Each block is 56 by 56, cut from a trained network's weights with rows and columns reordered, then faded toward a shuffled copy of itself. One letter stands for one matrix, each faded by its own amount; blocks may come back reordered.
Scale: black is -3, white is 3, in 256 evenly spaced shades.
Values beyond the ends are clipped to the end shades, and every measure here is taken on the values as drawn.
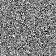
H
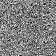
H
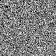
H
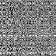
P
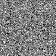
H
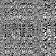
P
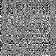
P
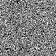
H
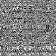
P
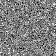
H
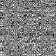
P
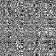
P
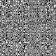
P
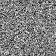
H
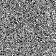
H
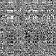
P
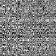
P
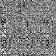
P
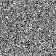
H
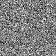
H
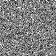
H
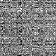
P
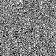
H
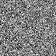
H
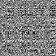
P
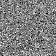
H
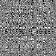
P
